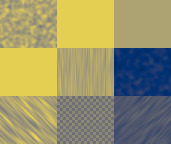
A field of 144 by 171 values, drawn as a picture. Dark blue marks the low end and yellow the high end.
It is made of 3 by 3 panels. Panel 1,1: high, blotchy. Panel 1,2: very high, flat. Panel 1,3: high, flat. Panel 2,1: very high, flat. Panel 2,2: high, streaked downward, faint in contrast. Panel 2,3: very low, blotchy, faint in contrast. Panel 3,1: high, slanting down to the right. Panel 3,2: middling, checkered. Panel 3,3: low, slanting up to the right, faint in contrast.
